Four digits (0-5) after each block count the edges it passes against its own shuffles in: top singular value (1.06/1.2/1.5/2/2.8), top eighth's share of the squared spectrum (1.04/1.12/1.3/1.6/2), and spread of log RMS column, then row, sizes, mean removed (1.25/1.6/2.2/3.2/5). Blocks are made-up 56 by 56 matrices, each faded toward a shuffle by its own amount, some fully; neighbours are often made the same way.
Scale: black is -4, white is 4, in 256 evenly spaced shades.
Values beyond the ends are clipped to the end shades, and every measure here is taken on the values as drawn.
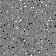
0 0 0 0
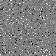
3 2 0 1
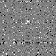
4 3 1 1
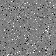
2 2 0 0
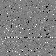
3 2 0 1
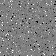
0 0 0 0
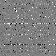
4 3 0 1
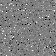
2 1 0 0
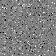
3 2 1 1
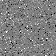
2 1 0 0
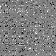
3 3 1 1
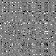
4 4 2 2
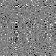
4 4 2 2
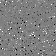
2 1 0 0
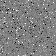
0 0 0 0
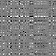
5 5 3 3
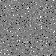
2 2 1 0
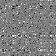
4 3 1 2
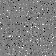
3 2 0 0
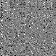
3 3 1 1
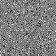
2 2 0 0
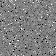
0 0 0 0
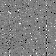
3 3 1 1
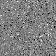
2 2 0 0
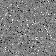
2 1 0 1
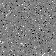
0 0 0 0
